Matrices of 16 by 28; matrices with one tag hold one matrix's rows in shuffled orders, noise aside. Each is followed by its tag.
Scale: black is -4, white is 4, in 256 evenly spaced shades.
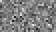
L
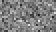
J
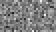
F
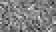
J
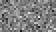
J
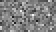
L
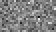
J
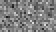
F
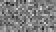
F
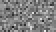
F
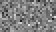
J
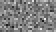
F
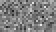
F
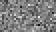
J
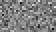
J
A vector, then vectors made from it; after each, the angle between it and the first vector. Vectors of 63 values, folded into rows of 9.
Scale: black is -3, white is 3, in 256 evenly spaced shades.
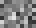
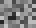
nearly opposite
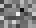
partly opposed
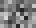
partly opposed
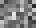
nearly parallel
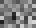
nearly opposite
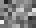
partly aligned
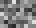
orthogonal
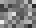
partly aligned
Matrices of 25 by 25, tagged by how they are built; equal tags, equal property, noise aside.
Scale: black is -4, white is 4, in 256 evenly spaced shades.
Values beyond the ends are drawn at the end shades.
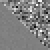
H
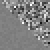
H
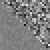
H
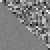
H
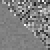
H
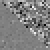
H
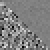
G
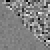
H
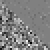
G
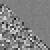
G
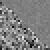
G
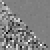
G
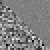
G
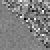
H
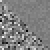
G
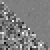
G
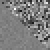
H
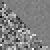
G
